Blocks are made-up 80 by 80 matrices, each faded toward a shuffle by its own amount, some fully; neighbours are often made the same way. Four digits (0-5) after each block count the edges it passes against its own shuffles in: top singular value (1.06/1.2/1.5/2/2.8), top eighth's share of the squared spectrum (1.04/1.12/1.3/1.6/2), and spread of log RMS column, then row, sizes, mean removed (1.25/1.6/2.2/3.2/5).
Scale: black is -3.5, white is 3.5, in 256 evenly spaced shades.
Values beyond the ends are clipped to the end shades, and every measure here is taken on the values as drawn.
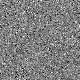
0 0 0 0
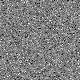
0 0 0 0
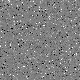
0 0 0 0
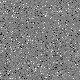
2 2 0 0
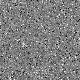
2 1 0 0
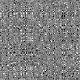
4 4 2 2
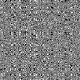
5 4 3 3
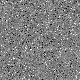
0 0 0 0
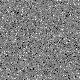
1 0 0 0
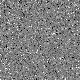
1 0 0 0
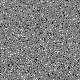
0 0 0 0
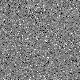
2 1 0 0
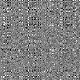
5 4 3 3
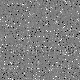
2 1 0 0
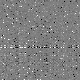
4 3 0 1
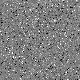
1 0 0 0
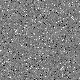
1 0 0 0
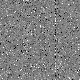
3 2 1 0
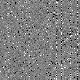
4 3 2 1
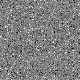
2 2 1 0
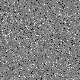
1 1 0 0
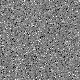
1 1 0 0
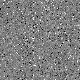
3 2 1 0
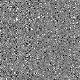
3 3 2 0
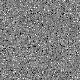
3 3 1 1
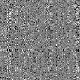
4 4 3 2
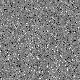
1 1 0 0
